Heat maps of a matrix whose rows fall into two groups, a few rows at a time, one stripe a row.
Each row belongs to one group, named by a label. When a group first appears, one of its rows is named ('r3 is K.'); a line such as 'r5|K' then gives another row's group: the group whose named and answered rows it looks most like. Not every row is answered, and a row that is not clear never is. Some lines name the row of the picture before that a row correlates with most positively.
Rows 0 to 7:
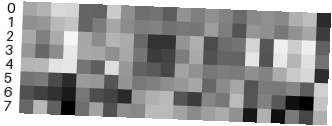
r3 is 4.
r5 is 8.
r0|4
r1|4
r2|4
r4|4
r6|8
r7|8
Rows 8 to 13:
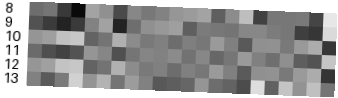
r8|8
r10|4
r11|8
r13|4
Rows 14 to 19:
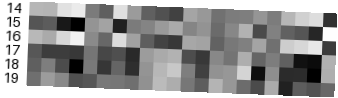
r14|4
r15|8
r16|4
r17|8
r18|8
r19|8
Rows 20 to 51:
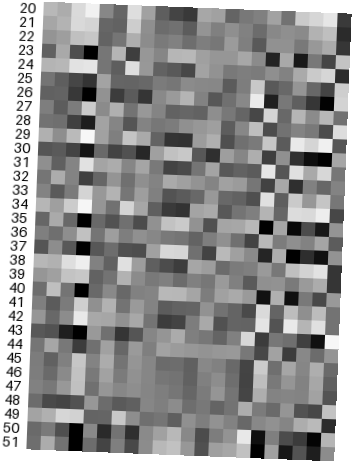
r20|4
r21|4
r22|4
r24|4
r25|8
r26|8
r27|4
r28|8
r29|4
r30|8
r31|4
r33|4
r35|8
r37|8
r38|4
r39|4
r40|8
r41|4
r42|4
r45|4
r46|4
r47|4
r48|8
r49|4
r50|8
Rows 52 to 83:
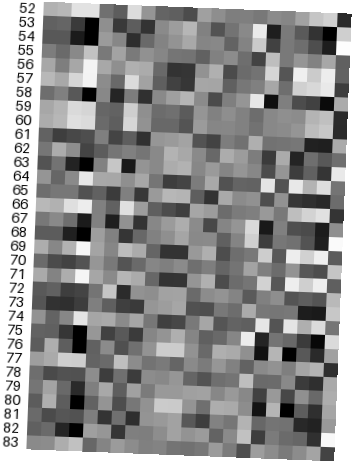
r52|4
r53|8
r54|8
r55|4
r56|4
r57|4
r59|4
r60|4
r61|8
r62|8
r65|8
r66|4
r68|8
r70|8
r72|8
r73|8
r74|4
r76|8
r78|8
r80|8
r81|8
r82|8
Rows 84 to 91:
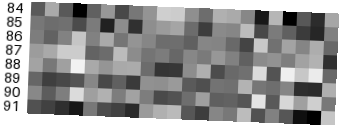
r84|8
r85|8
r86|4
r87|4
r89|8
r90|4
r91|8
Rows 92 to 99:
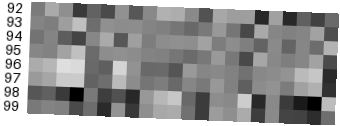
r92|8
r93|4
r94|8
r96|4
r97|4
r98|8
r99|8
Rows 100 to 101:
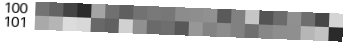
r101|4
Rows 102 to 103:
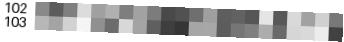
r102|4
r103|4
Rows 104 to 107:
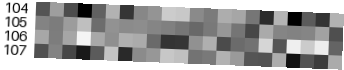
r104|8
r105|4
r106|4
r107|8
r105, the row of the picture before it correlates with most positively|102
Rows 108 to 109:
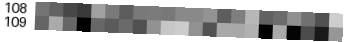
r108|8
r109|8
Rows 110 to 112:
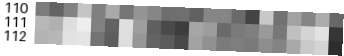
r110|4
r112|4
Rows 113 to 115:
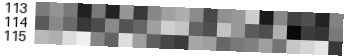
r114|8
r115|4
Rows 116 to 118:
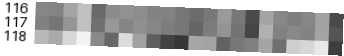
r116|4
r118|4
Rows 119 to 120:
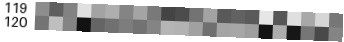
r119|4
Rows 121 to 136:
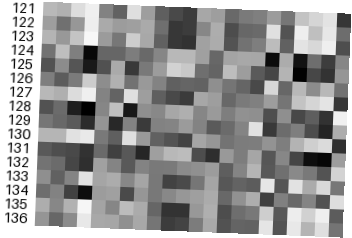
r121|4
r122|4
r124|8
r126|4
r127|4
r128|8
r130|4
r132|8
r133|4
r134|8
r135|4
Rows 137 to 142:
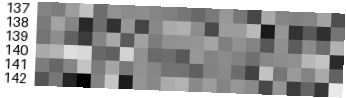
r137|4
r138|8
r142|8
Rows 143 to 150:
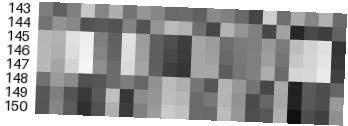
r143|4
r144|8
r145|4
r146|4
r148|8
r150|8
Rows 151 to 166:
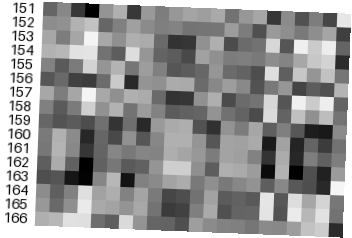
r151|8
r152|4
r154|4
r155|4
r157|4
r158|4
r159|8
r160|8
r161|8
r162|8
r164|4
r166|4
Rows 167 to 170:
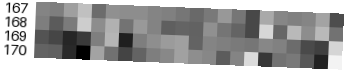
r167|4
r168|4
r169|8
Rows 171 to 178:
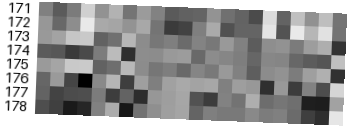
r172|4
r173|4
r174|8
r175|4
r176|8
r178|8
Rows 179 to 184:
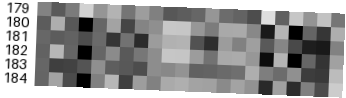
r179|4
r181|8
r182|8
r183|8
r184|8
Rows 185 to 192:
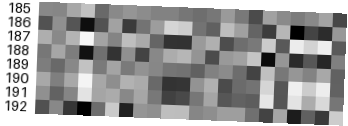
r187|4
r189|4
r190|4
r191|4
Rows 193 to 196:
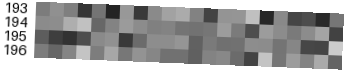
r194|4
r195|8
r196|4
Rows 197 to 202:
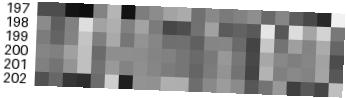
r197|8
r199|4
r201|4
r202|8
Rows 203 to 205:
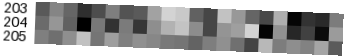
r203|8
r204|8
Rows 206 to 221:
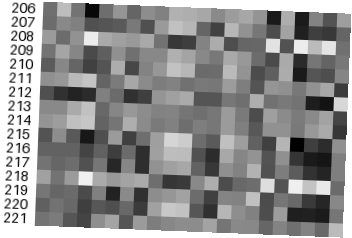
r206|8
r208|4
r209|8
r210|8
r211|4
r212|8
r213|4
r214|4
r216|8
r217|8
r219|8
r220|8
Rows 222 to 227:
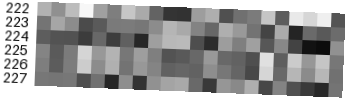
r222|4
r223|8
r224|8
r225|4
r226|4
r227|8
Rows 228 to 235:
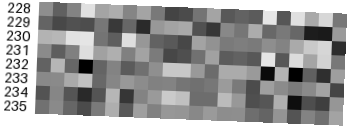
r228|4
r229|8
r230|4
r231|4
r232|8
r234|8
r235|8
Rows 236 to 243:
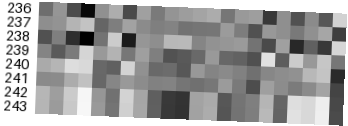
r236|8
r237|4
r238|8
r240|4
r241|4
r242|4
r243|4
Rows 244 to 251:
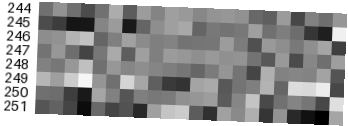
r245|8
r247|8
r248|4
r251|8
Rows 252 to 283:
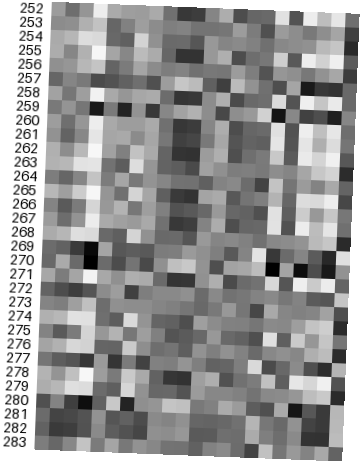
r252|4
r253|4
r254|4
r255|4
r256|4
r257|8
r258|4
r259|8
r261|4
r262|4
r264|4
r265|4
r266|4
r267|4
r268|4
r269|8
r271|4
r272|8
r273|4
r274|4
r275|4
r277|8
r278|4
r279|4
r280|8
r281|8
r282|8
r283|4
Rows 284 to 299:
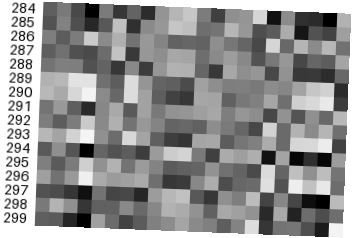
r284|8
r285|8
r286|4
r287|8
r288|8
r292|4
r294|8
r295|4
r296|4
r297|8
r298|8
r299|8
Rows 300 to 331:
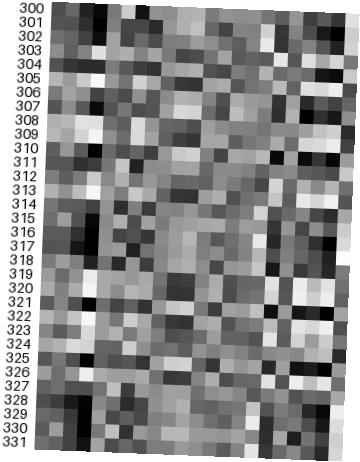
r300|8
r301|8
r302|8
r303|4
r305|4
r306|8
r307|8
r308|4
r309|4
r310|8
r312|4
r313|4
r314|8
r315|8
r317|8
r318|8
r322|4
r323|4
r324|4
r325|8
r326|4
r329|8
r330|8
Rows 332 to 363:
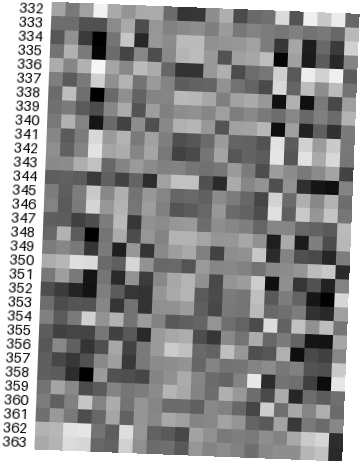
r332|4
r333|8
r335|8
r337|4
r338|8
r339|8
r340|8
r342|4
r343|4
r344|8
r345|4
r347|8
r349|8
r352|8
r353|8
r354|4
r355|8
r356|8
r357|8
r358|8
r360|4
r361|8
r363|4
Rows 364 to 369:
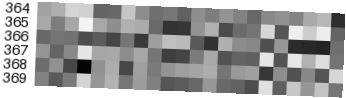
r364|4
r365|4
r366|8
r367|4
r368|8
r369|4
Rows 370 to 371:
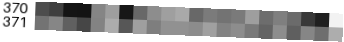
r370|8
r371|8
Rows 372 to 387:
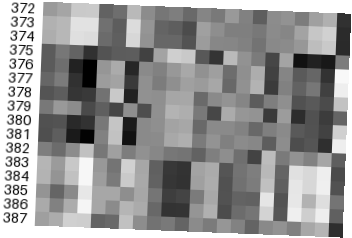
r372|4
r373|4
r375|8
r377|8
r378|8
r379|8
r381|8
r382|4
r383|4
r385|4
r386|4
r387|4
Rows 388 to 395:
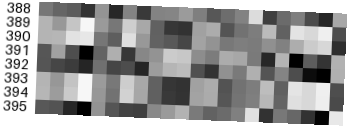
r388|8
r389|4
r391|8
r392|8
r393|4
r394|4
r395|8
